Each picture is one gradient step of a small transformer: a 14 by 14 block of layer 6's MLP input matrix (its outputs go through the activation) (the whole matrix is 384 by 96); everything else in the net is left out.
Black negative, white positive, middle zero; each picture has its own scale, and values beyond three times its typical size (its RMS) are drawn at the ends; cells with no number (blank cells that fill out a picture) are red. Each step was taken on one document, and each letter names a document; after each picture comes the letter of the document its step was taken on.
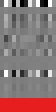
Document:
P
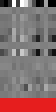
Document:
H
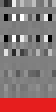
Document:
P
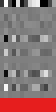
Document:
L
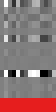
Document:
L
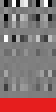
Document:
P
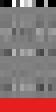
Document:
H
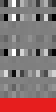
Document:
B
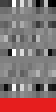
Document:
H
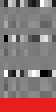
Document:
L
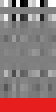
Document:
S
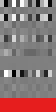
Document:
P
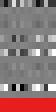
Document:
H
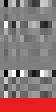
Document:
L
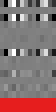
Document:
B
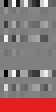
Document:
L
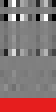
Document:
B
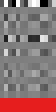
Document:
L
